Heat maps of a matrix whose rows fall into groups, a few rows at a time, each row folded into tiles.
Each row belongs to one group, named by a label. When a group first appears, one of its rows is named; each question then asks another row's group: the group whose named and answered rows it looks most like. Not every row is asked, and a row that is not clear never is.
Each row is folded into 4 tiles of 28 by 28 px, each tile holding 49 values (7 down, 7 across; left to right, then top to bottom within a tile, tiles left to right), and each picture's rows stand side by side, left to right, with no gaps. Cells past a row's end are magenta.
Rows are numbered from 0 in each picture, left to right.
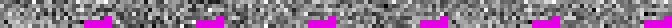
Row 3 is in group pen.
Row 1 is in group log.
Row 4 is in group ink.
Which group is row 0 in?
ink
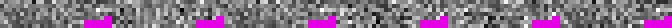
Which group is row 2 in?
log
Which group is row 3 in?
pen
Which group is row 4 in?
pen
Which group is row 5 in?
log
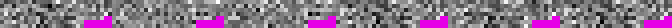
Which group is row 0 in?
pen
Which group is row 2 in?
ink
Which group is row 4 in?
pen
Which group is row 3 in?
pen
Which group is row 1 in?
ink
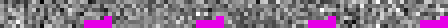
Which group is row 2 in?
log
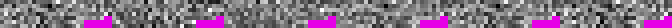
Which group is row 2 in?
log
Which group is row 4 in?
pen
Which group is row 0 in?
pen
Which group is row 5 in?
pen
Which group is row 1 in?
log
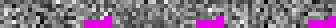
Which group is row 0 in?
pen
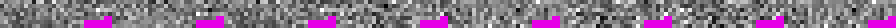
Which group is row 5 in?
pen
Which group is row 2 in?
log
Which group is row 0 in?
log
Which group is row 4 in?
ink
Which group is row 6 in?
pen
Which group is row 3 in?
pen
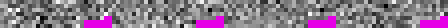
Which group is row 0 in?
pen
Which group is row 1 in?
ink
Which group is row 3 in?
pen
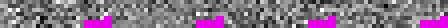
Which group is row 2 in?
log
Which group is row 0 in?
pen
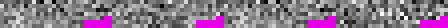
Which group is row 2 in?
ink
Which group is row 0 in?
ink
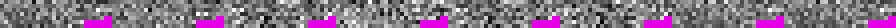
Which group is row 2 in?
pen
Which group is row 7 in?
log
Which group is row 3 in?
ink
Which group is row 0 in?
log
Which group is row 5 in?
pen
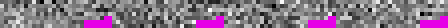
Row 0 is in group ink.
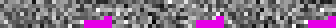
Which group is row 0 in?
log
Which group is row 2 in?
log
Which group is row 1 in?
pen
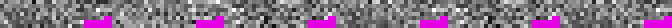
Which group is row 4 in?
pen
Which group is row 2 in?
pen
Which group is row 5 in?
log
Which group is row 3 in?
log
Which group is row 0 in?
log
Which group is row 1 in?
ink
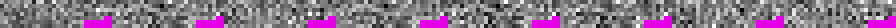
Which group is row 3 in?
pen
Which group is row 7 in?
ink
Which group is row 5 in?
pen
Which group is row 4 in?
pen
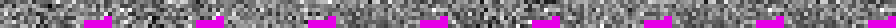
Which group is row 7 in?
log
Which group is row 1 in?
pen
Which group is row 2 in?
ink
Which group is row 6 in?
log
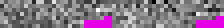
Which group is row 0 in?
log
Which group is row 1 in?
ink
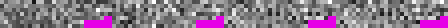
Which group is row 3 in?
ink
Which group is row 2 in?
ink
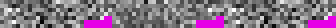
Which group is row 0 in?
pen
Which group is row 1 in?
log
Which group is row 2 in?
pen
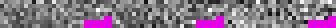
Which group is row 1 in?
log
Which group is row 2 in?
ink
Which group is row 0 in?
log
